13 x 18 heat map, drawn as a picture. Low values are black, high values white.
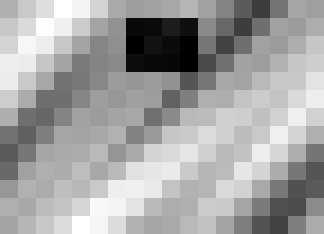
Grain: diagonal, up to the right. Ninth with the lowest average: top middle. Odd patch: lower, in the top middle.
